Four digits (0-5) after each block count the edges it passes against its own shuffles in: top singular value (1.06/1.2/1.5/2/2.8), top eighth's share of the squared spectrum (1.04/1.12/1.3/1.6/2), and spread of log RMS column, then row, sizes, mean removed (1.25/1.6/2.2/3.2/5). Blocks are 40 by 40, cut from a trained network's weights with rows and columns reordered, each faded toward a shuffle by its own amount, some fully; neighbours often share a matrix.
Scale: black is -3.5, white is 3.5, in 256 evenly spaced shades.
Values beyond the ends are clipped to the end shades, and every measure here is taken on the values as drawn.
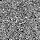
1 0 0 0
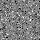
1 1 0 0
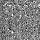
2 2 1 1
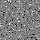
0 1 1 0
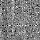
2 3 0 1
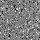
0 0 0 0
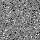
0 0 0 0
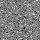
0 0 0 0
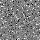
0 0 0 0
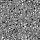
0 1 0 0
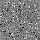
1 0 0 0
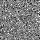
0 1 0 0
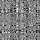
3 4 1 3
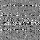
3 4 0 3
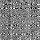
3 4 0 3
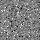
0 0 0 0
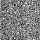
1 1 0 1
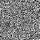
2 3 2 0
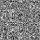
3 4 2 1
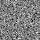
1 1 0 0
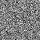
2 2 0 0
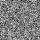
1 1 0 0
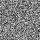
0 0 0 0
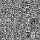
3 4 2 0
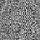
3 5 3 0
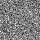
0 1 0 0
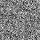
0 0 1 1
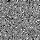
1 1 0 0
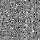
1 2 0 1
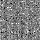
2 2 0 1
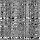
3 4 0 3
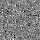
1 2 0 1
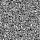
1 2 0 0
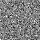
0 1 0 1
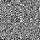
3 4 2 1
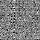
2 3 2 0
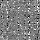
2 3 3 0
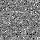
1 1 0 0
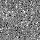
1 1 0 0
